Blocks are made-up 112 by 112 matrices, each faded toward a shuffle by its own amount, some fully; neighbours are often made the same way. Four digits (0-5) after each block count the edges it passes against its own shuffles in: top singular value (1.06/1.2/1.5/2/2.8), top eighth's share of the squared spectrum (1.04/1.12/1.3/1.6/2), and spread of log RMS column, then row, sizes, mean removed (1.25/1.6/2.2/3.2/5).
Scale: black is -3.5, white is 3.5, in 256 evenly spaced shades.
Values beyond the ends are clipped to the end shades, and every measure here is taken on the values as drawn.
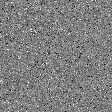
0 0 0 0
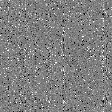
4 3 2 1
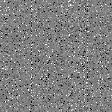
4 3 2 1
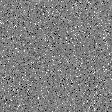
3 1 0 0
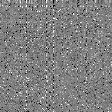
4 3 2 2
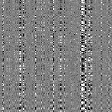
5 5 4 3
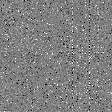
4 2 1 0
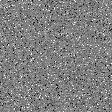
2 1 0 0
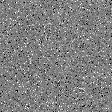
3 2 0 0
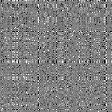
5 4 3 3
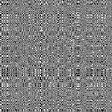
5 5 4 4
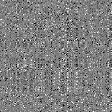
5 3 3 2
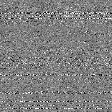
2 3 0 4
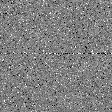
2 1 0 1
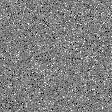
0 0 0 1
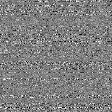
2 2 0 4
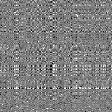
5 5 3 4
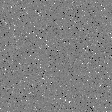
0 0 0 0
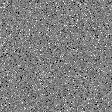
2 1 0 0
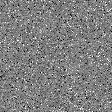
1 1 0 0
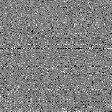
4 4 2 3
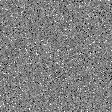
0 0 0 0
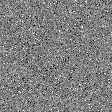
0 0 0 0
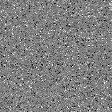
3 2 1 1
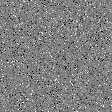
1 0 0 0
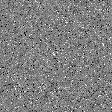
2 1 0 0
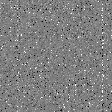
3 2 1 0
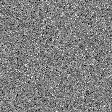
0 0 0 0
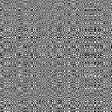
5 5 4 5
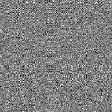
4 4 3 2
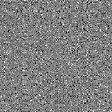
4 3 2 2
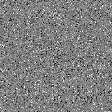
3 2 1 1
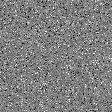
2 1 0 0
